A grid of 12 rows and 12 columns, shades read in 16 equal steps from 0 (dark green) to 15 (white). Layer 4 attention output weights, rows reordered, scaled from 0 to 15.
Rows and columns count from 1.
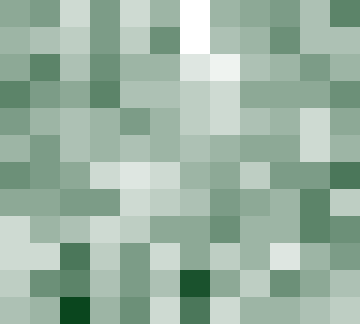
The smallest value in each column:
5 5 0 5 6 6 1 6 8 6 5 4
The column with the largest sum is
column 8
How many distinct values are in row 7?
8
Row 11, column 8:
8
